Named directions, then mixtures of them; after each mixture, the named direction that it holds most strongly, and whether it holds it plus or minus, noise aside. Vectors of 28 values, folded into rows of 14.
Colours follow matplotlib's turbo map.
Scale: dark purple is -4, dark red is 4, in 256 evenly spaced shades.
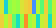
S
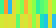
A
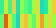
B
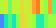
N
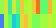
N, plus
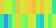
B, minus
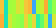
S, plus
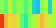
N, minus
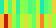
B, plus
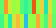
S, minus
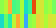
S, minus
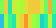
N, plus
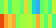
N, minus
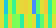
S, plus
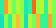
S, minus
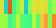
A, minus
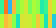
A, plus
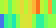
N, plus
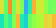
A, minus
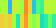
A, plus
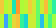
B, minus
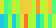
N, plus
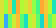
B, minus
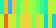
A, plus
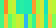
S, minus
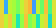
S, plus
